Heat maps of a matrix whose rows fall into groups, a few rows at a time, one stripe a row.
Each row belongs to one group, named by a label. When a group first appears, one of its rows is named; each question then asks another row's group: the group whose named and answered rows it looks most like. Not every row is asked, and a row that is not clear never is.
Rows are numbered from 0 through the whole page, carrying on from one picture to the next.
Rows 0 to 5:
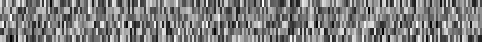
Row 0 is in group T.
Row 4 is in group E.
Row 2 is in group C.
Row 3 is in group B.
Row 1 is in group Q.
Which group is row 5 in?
C
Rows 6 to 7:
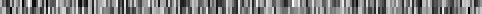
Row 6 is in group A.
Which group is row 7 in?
A
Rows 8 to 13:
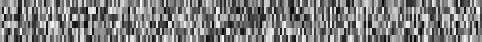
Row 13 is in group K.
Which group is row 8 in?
B
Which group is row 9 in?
Q
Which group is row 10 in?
K
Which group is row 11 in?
Q
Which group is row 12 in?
A
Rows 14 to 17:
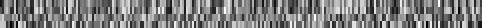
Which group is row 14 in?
E
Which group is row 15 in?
E
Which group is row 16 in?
A
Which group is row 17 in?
C
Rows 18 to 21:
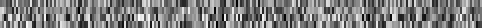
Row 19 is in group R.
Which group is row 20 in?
T
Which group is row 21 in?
A
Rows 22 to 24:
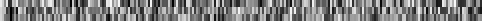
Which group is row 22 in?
Q
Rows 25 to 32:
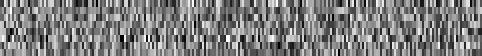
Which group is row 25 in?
Q
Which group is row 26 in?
R
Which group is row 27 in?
Q
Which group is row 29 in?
C
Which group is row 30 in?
A
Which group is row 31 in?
T
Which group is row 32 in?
T
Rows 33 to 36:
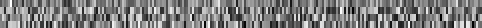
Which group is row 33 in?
C
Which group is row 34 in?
B
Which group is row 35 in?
E
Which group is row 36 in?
T
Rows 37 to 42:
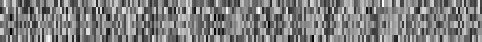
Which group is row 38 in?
E
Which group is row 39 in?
R
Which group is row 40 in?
K
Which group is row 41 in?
R
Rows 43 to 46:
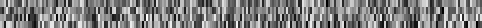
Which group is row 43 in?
K
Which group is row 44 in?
E
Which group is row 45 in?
K
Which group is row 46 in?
B
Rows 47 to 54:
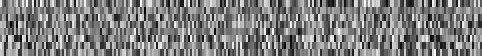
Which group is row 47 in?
B
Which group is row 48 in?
T
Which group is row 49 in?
K
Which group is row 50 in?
C
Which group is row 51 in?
R
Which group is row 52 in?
K
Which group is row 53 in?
T
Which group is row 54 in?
B
